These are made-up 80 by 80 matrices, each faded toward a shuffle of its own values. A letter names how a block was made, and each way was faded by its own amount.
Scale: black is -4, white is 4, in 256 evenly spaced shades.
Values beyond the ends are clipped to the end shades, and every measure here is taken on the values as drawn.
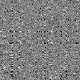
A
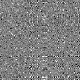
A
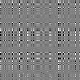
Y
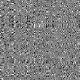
A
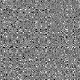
A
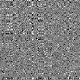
A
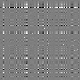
Y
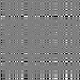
Y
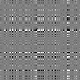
Y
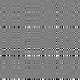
Y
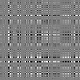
Y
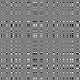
Y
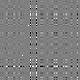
Y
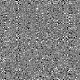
A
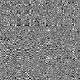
A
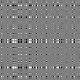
Y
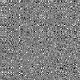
A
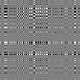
Y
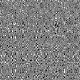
A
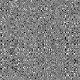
A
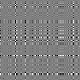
Y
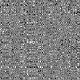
A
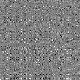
A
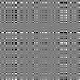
Y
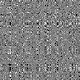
A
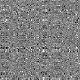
A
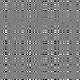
Y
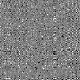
A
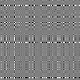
Y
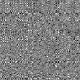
A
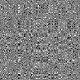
A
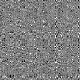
A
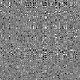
A
